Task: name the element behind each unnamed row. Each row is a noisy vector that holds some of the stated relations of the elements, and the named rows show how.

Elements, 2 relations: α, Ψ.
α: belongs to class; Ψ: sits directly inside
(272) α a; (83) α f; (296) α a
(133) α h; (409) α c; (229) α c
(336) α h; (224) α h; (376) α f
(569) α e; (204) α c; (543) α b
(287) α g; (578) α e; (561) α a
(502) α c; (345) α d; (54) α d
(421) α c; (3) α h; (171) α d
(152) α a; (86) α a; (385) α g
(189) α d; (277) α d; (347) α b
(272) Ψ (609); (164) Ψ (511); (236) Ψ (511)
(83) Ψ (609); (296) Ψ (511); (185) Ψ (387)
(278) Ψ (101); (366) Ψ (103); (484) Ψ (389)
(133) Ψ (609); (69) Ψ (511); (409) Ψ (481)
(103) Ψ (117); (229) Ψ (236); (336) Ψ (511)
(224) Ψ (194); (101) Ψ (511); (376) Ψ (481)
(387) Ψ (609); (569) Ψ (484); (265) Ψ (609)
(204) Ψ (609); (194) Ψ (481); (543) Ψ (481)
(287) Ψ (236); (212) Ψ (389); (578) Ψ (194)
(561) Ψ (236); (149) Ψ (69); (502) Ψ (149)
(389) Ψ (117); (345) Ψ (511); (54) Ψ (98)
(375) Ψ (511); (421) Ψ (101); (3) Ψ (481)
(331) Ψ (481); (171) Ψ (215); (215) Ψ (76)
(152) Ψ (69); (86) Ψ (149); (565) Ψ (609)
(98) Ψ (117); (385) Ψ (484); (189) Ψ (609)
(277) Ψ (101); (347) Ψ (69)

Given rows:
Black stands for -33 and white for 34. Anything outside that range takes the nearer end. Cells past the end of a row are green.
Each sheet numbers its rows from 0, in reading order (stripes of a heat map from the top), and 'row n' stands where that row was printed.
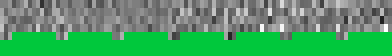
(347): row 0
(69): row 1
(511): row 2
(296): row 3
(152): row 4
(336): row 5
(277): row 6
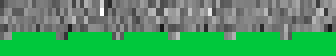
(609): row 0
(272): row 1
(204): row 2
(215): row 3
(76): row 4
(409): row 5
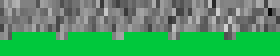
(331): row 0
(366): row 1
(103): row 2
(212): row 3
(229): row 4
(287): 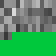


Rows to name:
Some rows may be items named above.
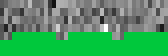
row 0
(185)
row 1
(277)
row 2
(543)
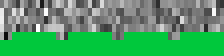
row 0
(86)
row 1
(3)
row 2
(278)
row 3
(189)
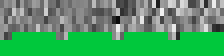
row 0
(296)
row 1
(236)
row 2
(569)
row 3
(224)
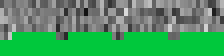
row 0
(69)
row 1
(83)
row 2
(287)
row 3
(421)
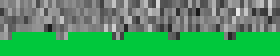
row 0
(543)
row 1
(101)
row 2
(133)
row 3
(83)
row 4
(561)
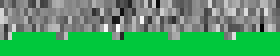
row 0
(149)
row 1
(345)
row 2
(385)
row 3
(54)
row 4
(171)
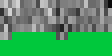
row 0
(578)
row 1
(185)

